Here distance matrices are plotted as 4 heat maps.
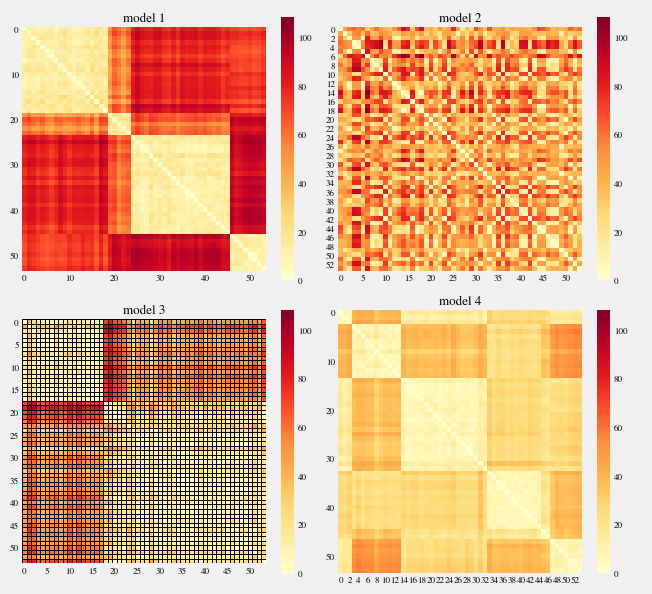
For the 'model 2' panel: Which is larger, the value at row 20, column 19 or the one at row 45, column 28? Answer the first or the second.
the first
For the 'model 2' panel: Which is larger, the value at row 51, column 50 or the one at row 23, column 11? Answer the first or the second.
the second
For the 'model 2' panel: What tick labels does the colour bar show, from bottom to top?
0, 20, 40, 60, 80, 100
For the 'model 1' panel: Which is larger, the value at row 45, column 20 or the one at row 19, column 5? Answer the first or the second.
the first
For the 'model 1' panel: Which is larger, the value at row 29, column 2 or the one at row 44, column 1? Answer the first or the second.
the first
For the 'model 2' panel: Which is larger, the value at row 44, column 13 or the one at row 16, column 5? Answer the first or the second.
the second
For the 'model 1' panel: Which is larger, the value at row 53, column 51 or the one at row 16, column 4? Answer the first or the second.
the second
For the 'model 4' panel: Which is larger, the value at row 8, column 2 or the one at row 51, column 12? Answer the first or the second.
the second
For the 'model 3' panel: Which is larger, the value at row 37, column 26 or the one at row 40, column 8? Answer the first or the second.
the second
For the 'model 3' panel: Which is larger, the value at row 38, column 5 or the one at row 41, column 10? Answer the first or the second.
the second
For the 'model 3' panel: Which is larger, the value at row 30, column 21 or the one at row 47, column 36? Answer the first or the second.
the first
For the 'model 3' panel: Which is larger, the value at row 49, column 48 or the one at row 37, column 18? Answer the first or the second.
the second
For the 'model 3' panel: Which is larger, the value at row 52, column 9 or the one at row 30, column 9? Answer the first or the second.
the second
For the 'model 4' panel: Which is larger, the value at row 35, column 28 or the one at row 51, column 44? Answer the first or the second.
the second
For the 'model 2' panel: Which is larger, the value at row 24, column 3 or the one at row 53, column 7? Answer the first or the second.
the first
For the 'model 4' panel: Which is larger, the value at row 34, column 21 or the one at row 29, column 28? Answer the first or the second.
the first
